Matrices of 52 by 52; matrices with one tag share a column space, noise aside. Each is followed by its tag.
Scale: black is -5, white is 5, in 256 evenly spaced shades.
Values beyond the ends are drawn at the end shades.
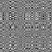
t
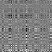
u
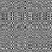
t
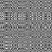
t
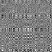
u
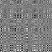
u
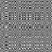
t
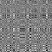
u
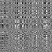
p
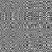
t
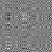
t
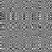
t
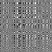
p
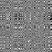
t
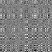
u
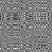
t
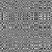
t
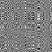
t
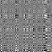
u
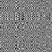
t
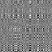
u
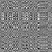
t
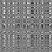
p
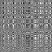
p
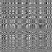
p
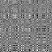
u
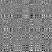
u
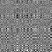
u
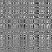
p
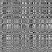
p
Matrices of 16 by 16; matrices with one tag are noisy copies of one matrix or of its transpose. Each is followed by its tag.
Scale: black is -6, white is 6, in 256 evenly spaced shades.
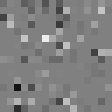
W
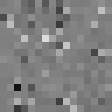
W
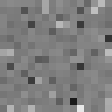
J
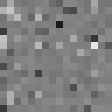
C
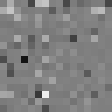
C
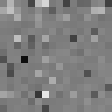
C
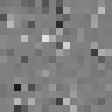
W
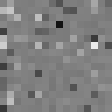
C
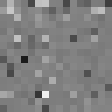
C
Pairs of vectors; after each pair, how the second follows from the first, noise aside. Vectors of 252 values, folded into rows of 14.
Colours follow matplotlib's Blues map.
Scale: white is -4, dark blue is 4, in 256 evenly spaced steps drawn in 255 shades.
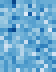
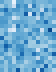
negated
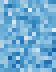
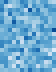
negated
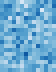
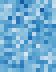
negated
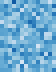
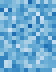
wrapped around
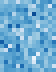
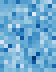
negated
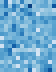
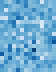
wrapped around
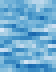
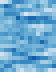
wrapped around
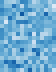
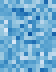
wrapped around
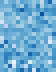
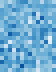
wrapped around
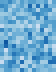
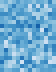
negated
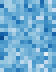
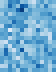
wrapped around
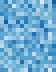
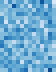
negated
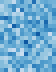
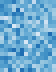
negated
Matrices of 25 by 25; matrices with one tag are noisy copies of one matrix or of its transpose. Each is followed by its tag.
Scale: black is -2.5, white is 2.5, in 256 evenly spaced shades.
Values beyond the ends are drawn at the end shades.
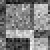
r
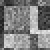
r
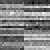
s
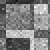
r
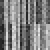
s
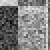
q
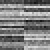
s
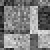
r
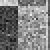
q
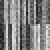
s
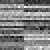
s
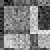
r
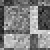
r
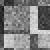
r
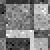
r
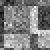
r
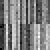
s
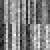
s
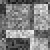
r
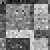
r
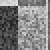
q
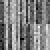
s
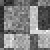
r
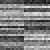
s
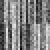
s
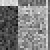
q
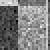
q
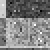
q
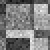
r
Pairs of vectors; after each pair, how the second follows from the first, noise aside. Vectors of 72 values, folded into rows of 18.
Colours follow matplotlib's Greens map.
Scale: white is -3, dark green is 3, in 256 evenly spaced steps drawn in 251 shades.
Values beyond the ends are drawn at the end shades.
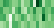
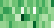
shuffled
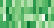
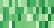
shuffled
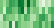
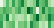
shuffled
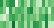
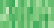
shrunk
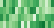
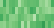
shrunk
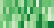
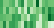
negated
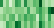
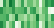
negated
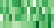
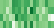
shuffled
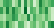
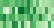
shuffled
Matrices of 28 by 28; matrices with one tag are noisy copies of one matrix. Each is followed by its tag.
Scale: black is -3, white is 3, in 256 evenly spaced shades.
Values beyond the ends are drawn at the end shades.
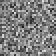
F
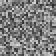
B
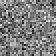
B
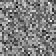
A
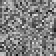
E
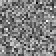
B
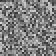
A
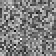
E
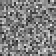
F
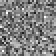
B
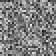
A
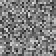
B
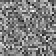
A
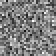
B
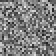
A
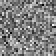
B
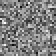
F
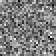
B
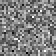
F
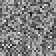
E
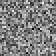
F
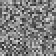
E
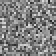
F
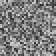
B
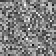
A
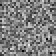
F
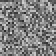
A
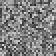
E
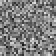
B
